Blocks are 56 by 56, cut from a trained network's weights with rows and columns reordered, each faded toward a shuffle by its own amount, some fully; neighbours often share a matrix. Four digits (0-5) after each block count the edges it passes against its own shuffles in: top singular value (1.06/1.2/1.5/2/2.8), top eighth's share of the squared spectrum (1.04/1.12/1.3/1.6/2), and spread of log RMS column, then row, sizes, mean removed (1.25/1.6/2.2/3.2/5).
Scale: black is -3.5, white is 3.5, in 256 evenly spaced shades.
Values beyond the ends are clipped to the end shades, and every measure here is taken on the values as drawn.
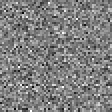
3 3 0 2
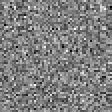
4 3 1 2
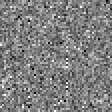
1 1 1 0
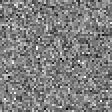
0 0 0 0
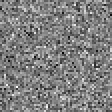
2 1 0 0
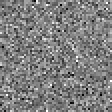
0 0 0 0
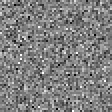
0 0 0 0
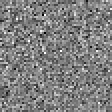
1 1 0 0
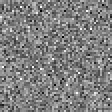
1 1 0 0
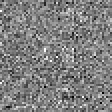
3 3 1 1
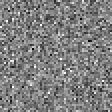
0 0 0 0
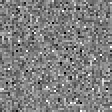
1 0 0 0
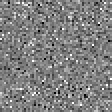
1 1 0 0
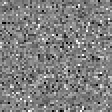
3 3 1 2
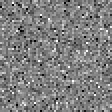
0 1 0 0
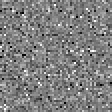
2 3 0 2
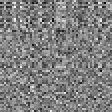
4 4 2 3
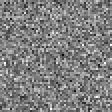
2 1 0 0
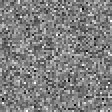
1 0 0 0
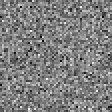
1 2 0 1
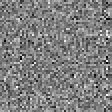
3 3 1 1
